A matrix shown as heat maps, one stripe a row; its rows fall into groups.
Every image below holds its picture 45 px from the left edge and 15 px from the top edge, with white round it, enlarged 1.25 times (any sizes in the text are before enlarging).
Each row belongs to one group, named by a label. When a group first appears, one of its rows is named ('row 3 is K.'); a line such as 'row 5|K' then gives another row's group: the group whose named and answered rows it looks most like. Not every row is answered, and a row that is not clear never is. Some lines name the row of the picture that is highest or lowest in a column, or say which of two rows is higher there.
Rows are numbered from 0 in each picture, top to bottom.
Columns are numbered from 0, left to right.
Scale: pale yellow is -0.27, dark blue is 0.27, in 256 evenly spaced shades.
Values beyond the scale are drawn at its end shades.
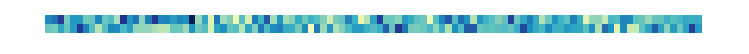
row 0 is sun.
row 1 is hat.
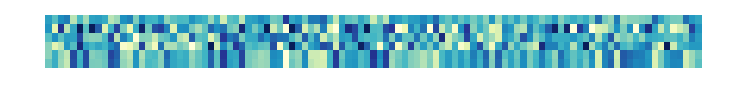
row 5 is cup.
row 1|sun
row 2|hat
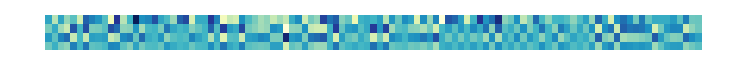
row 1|cup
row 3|cup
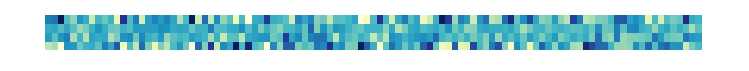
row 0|sun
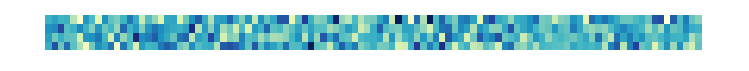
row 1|sun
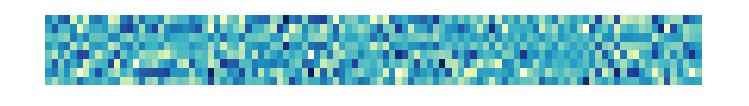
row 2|cup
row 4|hat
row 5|hat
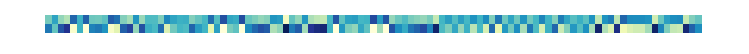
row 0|cup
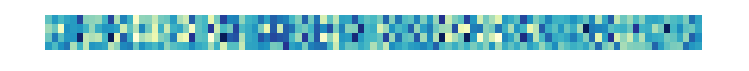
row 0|hat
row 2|hat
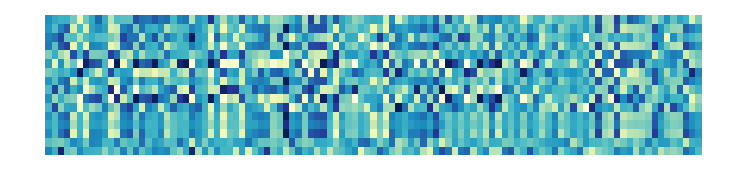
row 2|sun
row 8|hat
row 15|sun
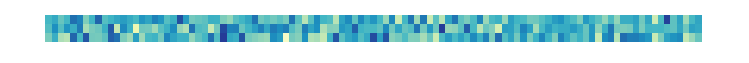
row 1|hat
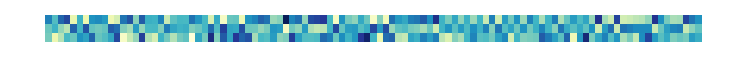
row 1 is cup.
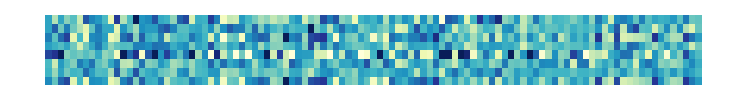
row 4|sun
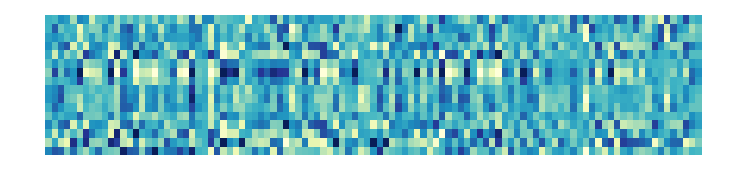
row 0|sun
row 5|hat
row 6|hat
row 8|sun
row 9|sun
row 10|sun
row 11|hat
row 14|cup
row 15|sun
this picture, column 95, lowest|6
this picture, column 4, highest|14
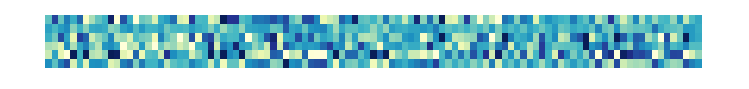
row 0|hat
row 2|sun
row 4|cup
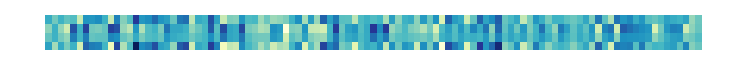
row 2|cup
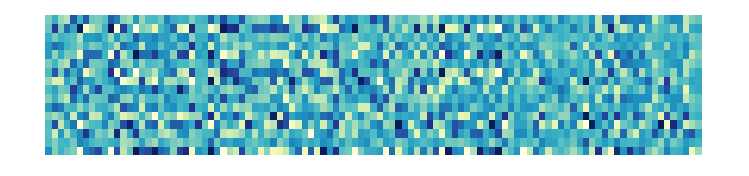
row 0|cup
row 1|hat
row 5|cup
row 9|cup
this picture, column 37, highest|12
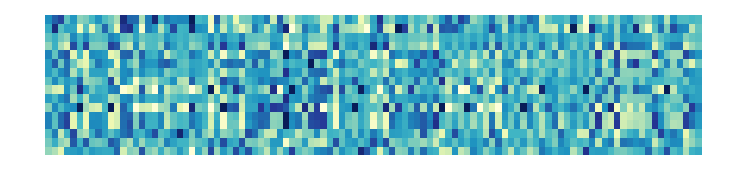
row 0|sun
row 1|sun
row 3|cup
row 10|hat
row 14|cup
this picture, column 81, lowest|1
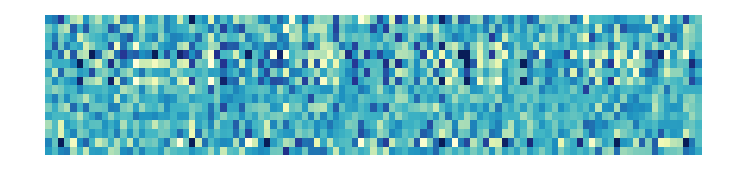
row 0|sun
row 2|sun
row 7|hat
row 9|hat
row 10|cup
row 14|sun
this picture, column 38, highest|15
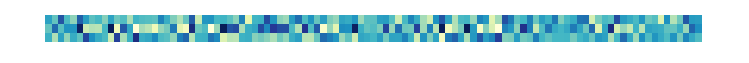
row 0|sun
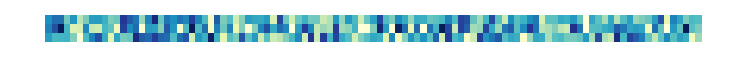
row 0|sun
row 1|sun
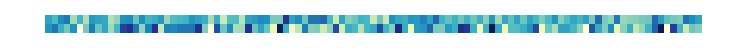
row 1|sun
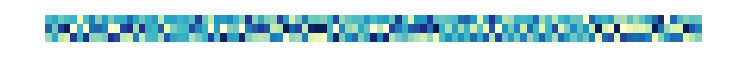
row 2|cup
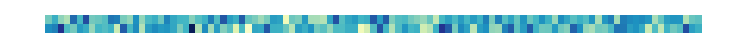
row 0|cup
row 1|sun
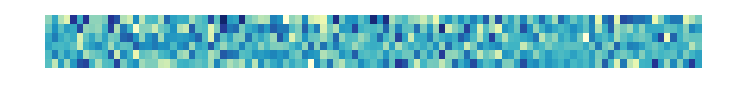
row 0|cup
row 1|hat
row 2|sun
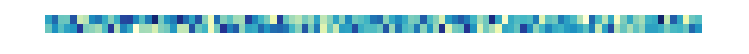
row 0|sun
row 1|hat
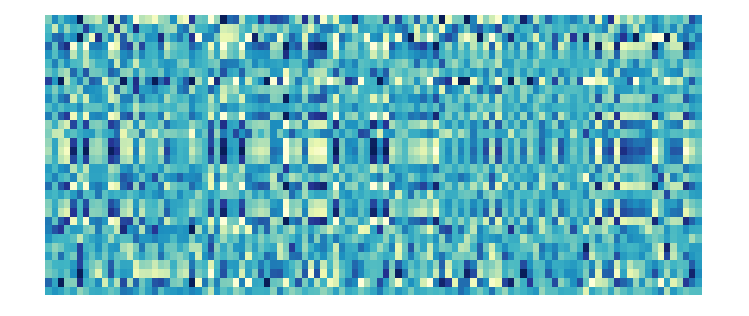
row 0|hat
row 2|sun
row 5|hat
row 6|cup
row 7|sun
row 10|hat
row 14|cup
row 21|cup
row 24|sun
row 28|hat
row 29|hat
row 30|sun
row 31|sun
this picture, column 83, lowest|2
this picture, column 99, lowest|7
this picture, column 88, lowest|15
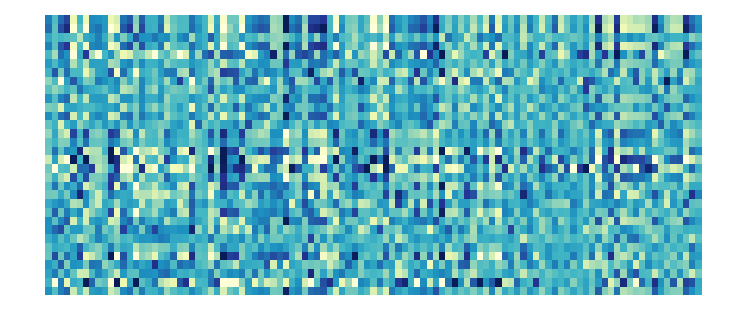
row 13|cup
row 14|cup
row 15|hat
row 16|cup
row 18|cup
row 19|hat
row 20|hat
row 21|sun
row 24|sun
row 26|hat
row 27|hat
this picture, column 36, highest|4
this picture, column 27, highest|30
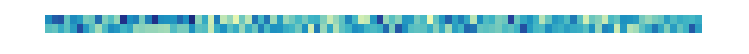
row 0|sun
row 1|hat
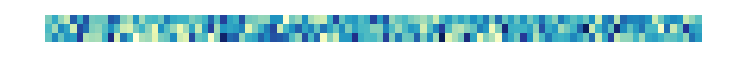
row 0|cup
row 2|hat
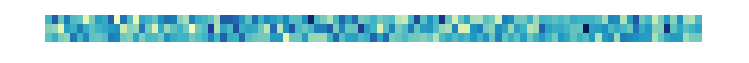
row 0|hat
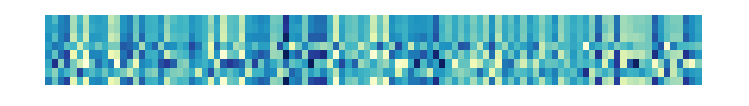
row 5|hat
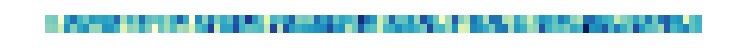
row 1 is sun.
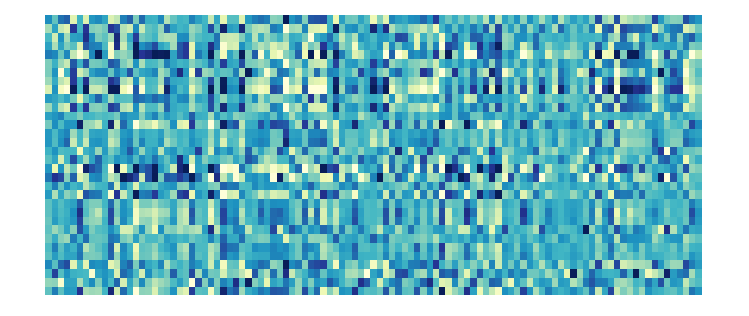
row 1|cup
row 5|cup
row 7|cup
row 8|cup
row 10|cup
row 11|sun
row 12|hat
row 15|sun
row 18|sun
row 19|hat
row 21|hat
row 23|hat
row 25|cup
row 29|sun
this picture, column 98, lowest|24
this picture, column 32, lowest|29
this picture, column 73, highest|24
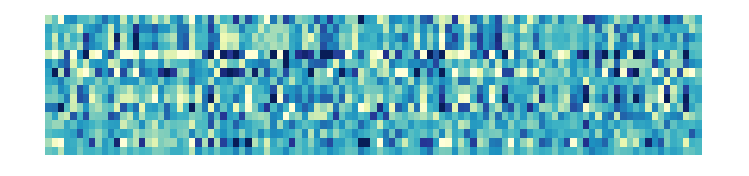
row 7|sun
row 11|cup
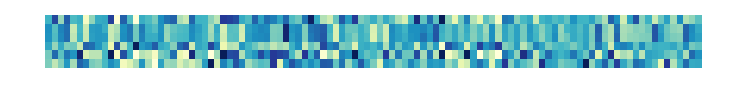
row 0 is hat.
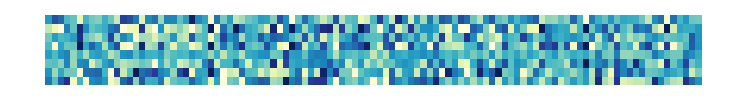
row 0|sun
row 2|hat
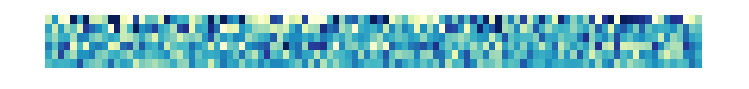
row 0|cup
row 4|sun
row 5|hat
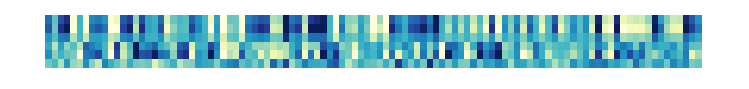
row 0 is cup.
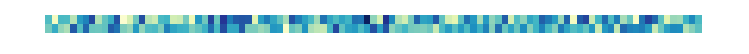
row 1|cup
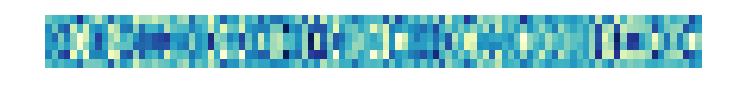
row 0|hat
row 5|hat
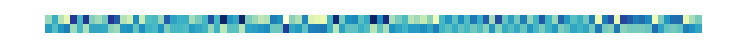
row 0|cup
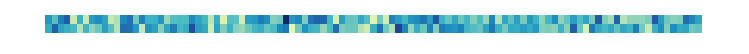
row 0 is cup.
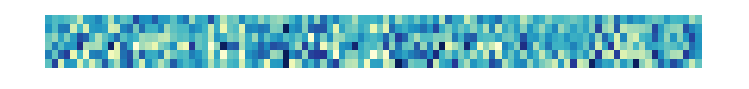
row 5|sun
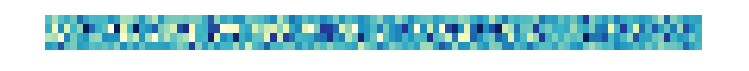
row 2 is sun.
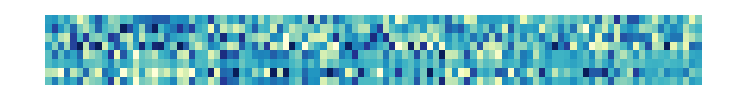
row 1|sun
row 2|cup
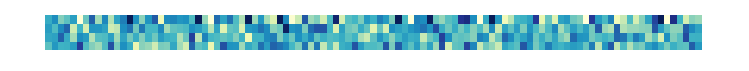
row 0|sun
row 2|sun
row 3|hat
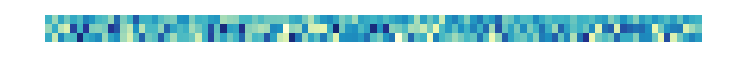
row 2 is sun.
